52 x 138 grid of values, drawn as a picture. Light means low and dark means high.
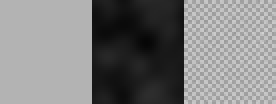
The table splits into one row of 3 panels. Panel 1,1: low, flat. Panel 1,2: very high, smooth, faint in contrast. Panel 1,3: low, checkered.
